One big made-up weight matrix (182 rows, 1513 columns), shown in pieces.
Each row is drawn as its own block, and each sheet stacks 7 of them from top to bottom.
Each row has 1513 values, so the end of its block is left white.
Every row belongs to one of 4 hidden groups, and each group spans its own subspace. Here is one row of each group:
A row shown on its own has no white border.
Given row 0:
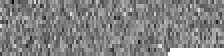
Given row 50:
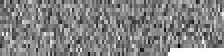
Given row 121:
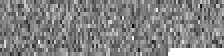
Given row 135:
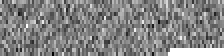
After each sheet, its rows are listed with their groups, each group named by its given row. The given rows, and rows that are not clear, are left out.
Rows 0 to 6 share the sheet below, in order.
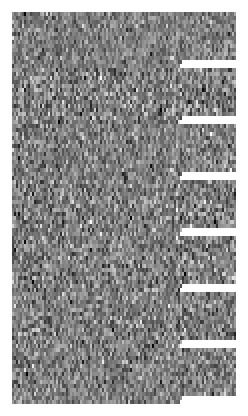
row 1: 50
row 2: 0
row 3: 50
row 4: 121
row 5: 121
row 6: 135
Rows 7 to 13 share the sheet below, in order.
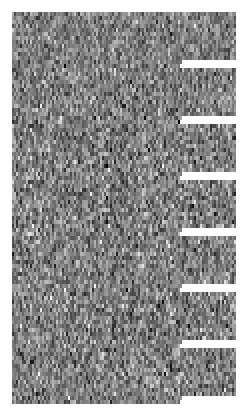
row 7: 135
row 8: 50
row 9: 121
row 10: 121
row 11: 135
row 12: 135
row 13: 135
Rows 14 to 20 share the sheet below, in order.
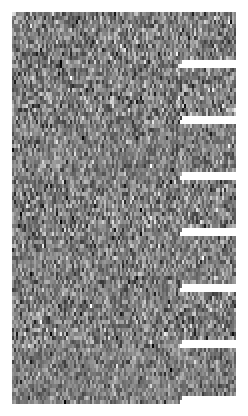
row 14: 50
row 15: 121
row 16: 0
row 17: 135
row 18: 0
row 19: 121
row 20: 135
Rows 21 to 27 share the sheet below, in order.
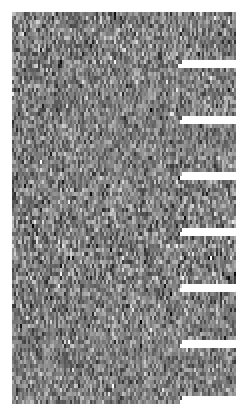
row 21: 50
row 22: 0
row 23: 50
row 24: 121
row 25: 121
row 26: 135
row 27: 121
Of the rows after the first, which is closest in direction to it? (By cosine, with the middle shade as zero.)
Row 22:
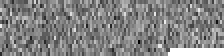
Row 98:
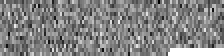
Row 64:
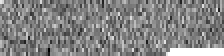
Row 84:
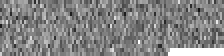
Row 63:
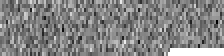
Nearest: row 63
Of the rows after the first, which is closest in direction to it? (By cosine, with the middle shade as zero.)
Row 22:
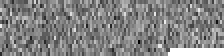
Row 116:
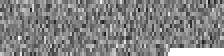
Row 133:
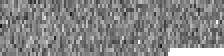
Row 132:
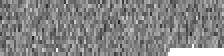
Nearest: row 132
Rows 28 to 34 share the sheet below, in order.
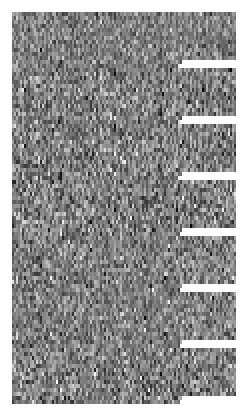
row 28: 50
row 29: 50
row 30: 50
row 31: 50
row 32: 121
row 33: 121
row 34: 135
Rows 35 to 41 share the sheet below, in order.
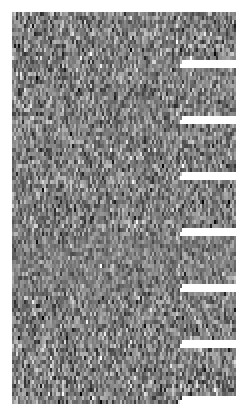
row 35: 50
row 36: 50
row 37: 121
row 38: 0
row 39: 121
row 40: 135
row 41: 50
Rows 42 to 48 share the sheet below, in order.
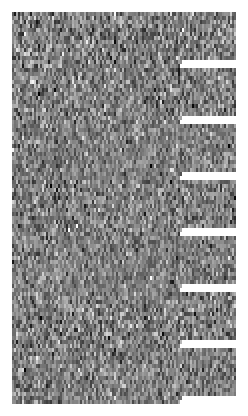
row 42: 50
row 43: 135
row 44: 0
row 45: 135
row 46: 0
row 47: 121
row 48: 50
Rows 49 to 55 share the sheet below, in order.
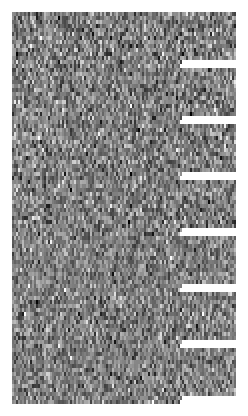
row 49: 121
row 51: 135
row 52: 121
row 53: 135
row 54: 50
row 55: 121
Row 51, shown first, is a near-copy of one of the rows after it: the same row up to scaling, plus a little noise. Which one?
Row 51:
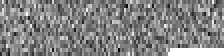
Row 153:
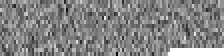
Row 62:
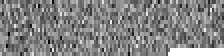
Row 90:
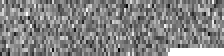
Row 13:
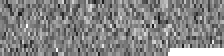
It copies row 90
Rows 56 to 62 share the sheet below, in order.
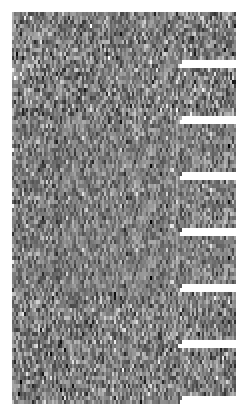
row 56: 121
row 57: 50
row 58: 0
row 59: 0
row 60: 0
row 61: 50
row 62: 135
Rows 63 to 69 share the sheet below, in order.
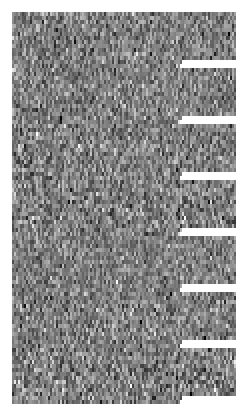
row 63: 0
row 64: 50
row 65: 50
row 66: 121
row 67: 121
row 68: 135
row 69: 50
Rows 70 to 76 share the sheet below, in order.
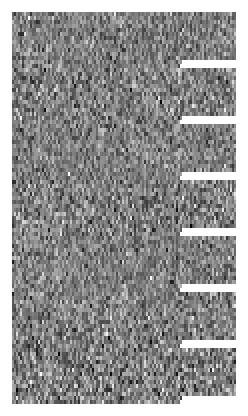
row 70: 50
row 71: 135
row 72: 135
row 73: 50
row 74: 0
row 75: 121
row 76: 121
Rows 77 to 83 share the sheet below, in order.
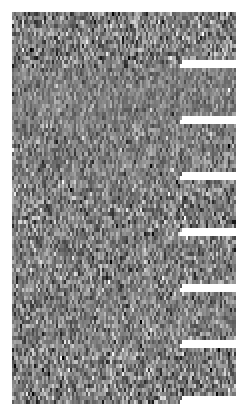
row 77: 0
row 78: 0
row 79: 0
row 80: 121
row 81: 121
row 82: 135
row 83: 121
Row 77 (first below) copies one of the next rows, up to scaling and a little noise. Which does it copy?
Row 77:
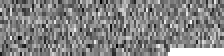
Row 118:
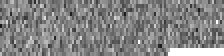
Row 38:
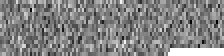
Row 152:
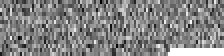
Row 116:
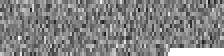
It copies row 152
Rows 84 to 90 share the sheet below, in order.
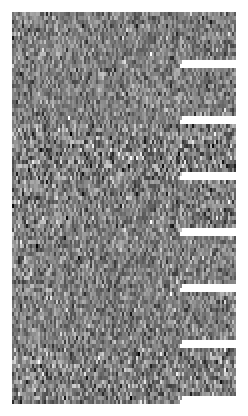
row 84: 0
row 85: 135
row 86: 121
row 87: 0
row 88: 50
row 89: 135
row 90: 135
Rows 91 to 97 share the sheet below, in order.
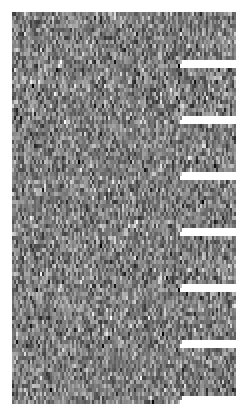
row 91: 50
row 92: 135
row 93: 50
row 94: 0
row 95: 50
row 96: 121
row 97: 121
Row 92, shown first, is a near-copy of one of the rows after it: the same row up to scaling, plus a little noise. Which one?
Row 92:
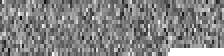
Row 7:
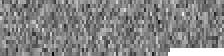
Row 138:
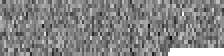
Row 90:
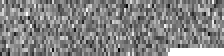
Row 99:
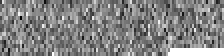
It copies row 99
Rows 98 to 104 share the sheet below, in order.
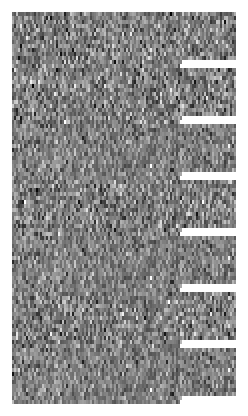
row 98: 135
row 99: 135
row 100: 0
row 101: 50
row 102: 0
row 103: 121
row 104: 0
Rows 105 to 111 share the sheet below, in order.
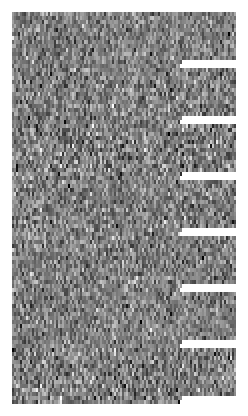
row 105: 0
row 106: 135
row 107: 121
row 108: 121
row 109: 0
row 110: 135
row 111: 50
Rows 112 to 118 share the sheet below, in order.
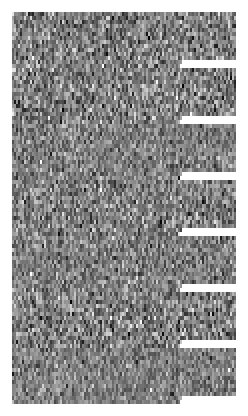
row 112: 121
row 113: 50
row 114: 50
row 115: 50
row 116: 0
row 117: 121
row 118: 0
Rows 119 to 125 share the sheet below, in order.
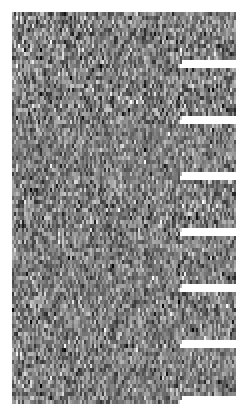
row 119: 50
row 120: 121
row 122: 50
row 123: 121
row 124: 135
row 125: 50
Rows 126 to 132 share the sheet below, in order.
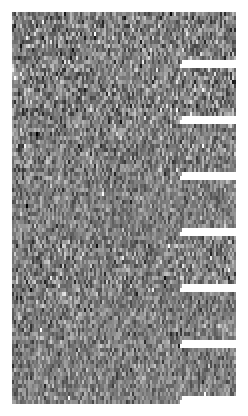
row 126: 135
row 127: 50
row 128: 50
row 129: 135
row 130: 121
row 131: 50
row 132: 135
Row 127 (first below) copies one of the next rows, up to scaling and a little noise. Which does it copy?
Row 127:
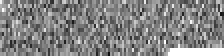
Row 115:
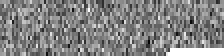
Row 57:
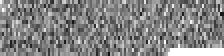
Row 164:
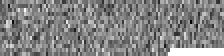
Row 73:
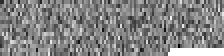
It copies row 57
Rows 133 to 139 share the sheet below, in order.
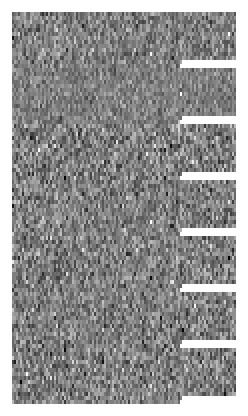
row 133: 0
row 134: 50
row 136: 0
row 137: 0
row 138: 135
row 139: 135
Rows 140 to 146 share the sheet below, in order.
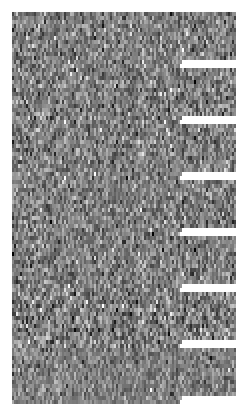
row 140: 135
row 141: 135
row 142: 135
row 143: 121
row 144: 135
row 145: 135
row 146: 0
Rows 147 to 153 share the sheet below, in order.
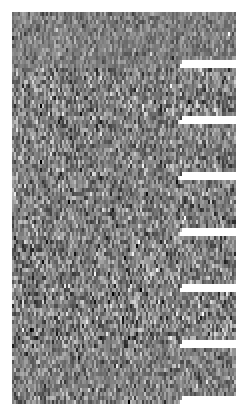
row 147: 0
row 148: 50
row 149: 50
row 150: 121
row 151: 135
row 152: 0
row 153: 135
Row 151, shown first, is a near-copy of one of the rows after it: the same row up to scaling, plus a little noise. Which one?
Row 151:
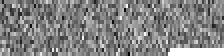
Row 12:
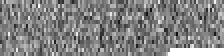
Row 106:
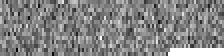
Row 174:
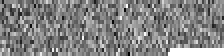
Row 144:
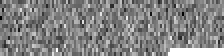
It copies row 174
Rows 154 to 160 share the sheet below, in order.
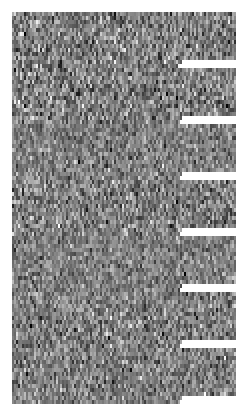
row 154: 50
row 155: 50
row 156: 121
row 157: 0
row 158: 121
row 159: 121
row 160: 135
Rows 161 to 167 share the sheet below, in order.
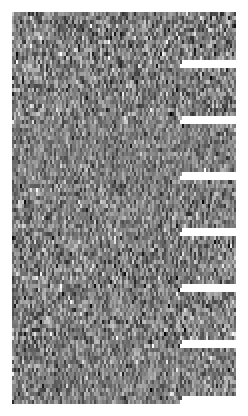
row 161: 121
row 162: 0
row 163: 135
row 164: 50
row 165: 50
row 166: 121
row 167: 0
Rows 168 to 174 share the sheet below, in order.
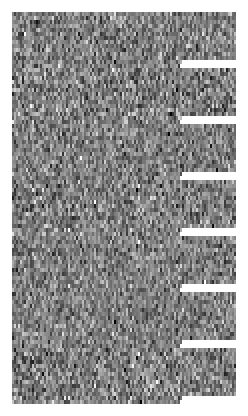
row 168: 50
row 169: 0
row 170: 121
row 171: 135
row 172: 135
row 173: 50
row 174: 135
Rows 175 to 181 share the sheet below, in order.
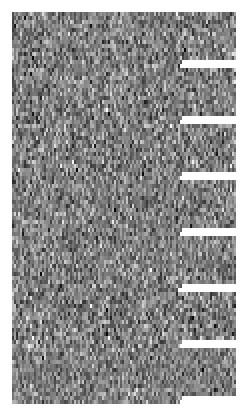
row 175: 121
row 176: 121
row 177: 135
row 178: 50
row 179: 50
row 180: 121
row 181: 0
